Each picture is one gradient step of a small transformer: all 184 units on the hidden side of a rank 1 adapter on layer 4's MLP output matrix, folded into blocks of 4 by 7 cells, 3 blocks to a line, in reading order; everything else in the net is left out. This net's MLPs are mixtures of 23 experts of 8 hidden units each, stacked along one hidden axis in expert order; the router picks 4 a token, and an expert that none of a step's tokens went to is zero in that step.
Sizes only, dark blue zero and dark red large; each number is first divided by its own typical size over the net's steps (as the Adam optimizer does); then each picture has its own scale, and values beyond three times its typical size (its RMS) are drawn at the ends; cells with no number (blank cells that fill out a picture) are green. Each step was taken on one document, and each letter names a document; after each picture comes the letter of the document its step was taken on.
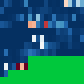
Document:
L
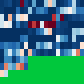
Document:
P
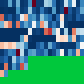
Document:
P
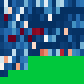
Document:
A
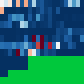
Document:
L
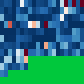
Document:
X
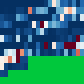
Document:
X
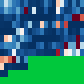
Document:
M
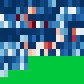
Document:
X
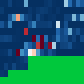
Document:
L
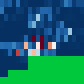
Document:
L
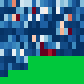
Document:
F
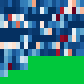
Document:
P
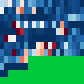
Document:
M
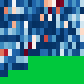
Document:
A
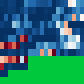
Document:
M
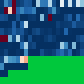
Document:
A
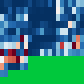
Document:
M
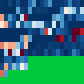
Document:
P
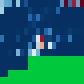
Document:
L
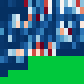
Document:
F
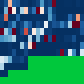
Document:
A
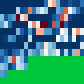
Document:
X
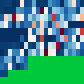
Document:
P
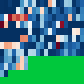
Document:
P
